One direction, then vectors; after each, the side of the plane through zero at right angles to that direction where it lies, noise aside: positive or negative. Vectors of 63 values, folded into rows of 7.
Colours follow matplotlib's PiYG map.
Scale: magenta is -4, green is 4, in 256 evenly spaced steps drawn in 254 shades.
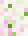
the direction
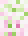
positive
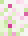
negative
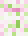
positive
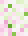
positive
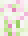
negative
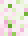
positive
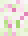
negative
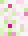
negative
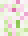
negative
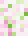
positive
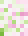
negative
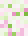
positive
